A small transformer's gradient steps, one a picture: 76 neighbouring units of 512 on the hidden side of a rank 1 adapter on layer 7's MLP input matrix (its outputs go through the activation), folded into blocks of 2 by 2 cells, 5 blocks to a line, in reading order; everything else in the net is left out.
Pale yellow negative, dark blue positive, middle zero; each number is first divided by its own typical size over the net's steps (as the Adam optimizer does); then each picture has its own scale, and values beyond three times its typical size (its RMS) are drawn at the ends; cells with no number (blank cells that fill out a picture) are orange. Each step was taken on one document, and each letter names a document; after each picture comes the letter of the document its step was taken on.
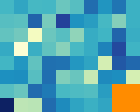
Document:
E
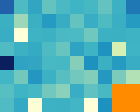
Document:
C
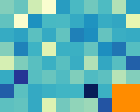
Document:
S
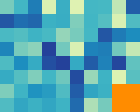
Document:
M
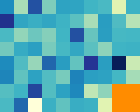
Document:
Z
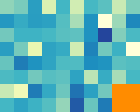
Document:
M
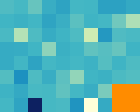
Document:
C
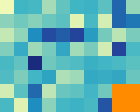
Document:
Z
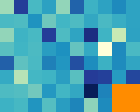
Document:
Z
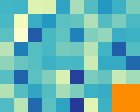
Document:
S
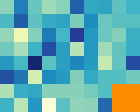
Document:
Z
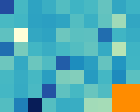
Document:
C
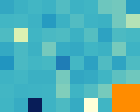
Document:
C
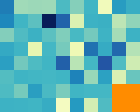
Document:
M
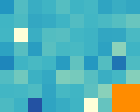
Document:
C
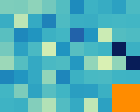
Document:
S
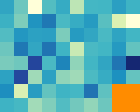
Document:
S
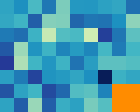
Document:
E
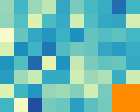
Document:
Z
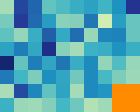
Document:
Z
